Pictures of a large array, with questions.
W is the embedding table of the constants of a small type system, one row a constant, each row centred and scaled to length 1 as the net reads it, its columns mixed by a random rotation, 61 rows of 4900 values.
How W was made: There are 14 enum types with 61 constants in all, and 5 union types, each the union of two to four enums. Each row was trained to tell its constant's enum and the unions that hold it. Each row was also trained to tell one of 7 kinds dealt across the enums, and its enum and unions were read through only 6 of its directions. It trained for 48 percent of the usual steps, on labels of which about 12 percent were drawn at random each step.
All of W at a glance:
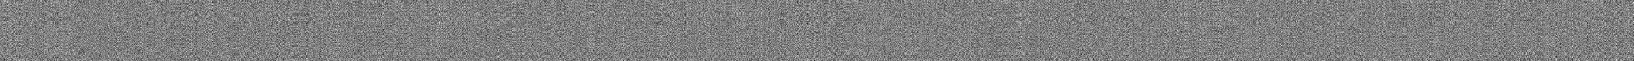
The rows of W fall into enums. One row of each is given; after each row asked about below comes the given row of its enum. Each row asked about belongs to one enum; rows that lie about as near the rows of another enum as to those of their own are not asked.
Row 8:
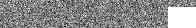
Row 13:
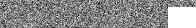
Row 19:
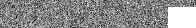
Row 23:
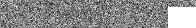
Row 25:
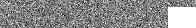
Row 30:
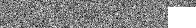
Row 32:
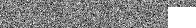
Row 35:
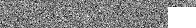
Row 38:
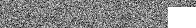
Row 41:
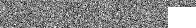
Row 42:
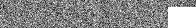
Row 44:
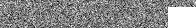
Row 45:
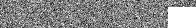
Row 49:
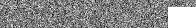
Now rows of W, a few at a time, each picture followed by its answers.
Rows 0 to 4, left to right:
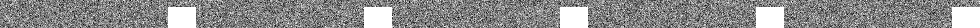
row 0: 8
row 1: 41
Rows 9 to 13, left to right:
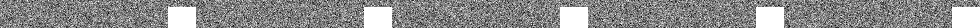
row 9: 13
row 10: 30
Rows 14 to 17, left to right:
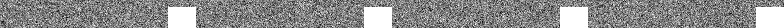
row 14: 23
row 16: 13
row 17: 19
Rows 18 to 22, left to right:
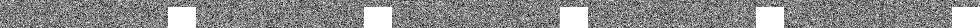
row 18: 32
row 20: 35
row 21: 30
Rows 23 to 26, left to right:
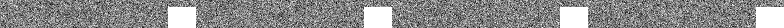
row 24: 42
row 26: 35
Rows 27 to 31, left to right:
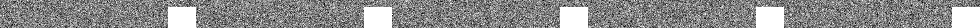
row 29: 8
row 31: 19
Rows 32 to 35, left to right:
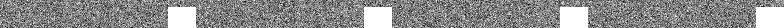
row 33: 41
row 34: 30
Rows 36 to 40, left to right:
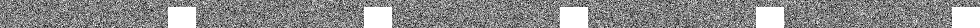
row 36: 13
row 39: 25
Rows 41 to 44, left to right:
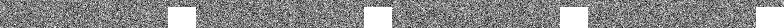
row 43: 35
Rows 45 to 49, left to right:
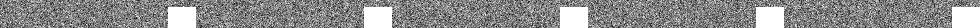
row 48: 19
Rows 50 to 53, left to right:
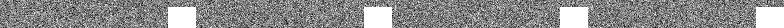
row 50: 30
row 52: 41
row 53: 41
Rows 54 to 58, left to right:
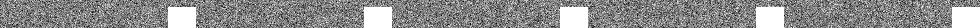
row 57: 13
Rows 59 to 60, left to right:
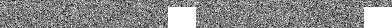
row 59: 35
